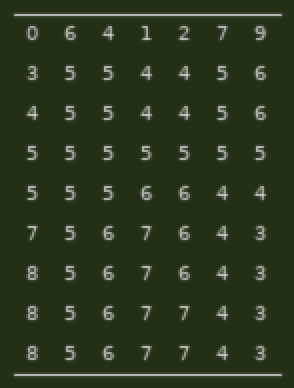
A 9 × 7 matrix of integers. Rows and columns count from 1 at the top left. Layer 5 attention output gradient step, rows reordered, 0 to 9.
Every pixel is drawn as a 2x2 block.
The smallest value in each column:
0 5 4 1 2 4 3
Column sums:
48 46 48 48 47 42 42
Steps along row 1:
up down down up up up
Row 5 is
5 5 5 6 6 4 4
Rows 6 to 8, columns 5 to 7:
6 4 3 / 6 4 3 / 7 4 3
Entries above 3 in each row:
4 6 7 7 7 6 6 6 6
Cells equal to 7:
8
